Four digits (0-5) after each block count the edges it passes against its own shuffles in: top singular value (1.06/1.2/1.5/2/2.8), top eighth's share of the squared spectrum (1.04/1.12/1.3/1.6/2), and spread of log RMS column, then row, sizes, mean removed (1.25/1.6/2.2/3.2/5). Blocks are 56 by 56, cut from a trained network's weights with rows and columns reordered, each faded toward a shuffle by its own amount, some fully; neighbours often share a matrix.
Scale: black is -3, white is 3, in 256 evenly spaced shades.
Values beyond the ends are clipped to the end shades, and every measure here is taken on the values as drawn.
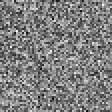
0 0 0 0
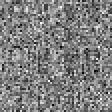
3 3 0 0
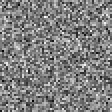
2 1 0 0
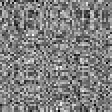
4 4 1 1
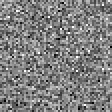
1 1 0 0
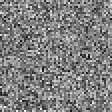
0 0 0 0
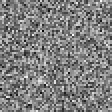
0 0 0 0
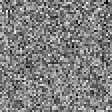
1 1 0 0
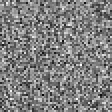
1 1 0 0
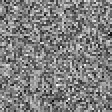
0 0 0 0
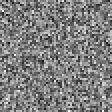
1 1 0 0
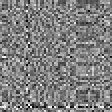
4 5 1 2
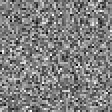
3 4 1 0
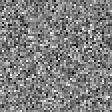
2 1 0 1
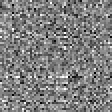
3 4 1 2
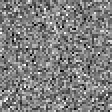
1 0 0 0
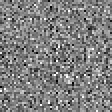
3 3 1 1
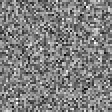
1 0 0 0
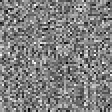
3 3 0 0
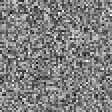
0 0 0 0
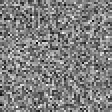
1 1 0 0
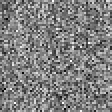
2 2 0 0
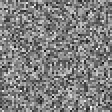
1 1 0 0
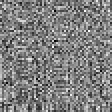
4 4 0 1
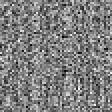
3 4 0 0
